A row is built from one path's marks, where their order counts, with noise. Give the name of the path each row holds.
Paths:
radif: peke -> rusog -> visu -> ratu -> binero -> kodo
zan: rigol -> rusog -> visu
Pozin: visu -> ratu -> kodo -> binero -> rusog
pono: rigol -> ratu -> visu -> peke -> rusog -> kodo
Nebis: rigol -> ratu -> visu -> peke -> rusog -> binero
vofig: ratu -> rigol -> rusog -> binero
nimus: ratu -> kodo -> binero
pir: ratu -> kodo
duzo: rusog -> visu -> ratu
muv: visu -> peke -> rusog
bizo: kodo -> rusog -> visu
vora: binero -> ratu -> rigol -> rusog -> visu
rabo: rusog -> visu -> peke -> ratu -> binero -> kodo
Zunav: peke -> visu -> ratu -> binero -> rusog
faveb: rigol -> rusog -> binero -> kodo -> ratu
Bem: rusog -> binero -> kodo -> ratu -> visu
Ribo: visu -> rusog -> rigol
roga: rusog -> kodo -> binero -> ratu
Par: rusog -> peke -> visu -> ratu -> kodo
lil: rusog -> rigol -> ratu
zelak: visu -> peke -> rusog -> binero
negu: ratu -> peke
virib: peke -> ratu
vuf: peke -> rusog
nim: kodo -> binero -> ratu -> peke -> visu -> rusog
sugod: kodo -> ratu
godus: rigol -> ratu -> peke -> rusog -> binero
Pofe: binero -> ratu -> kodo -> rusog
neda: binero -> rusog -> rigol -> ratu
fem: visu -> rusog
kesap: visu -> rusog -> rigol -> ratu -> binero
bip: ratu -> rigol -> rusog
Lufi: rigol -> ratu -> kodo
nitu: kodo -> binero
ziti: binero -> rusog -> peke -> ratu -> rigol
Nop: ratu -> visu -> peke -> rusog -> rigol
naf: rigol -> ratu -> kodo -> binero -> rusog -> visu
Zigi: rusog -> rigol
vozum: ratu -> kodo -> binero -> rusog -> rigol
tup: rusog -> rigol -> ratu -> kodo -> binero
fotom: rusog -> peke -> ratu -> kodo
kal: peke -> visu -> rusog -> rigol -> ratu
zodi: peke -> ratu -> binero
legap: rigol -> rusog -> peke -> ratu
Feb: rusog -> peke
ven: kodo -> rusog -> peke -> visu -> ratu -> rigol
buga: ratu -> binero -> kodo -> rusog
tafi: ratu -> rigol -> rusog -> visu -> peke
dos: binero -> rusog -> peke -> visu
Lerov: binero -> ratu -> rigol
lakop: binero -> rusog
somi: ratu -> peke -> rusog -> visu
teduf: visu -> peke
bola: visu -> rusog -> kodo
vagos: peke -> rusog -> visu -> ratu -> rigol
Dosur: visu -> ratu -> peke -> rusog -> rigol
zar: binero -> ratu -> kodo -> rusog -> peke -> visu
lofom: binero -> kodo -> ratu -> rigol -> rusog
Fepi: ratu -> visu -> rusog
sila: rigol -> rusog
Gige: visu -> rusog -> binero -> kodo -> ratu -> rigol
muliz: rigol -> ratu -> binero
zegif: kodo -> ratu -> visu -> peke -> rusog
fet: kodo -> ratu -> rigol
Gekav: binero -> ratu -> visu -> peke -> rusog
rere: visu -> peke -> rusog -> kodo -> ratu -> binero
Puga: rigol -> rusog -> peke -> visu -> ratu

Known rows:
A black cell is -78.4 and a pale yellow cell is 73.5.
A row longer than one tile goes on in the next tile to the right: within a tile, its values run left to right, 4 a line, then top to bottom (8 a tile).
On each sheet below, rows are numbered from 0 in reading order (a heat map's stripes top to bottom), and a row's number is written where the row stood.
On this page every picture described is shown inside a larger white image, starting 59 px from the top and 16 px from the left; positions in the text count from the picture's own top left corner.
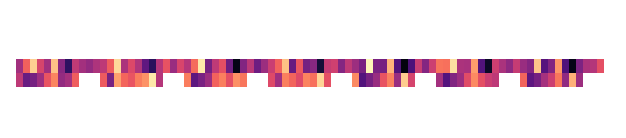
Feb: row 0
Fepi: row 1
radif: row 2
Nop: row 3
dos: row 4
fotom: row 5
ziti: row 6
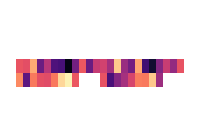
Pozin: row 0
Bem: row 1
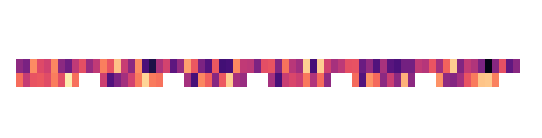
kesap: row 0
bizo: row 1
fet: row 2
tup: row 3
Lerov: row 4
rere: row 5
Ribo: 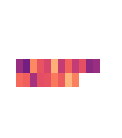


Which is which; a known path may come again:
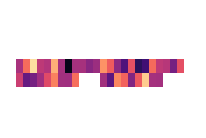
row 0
vuf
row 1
fet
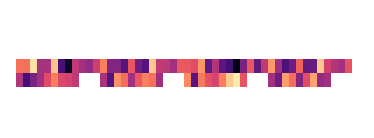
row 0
fotom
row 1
naf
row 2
Pozin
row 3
Lufi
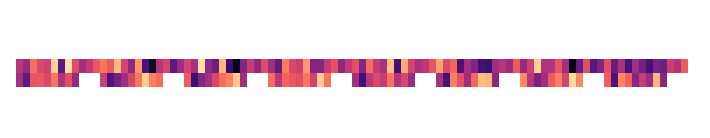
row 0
lil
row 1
bizo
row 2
Bem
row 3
kesap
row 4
tup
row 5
vozum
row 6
zelak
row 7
Lerov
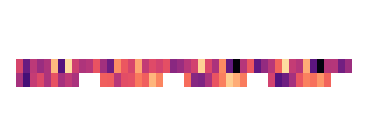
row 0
faveb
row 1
Ribo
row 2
bola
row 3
Par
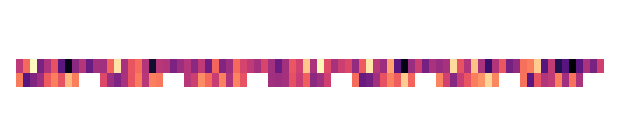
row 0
radif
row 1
vagos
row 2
Nebis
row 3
sila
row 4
rabo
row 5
fem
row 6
zodi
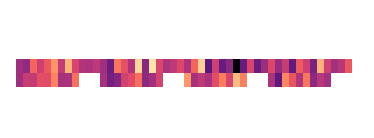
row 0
Puga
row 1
Zigi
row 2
Zunav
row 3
godus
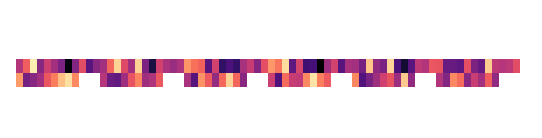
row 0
rere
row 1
Feb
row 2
pir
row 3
zegif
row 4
lakop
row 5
muliz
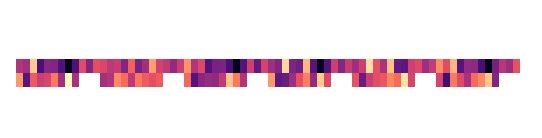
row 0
Gekav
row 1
pono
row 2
nitu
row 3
dos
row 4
duzo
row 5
buga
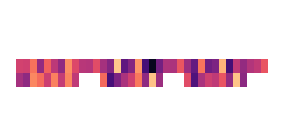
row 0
tafi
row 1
ziti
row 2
neda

